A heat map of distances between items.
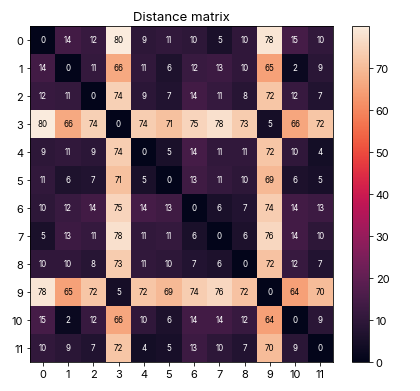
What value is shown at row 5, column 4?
5
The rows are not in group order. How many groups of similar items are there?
2
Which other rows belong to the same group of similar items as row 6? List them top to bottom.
0, 1, 2, 4, 5, 7, 8, 10, 11
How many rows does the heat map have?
12
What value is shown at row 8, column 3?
73
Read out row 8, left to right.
10 10 8 73 11 10 7 6 0 72 12 7
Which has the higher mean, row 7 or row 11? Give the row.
7
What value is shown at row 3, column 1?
66
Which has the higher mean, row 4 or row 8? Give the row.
4
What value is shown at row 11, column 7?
10
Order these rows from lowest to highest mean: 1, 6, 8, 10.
1, 10, 8, 6
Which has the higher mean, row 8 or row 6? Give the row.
6
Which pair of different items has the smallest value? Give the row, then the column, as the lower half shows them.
10, 1
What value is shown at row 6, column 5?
13
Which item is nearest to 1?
10
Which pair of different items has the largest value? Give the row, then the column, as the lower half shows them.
3, 0
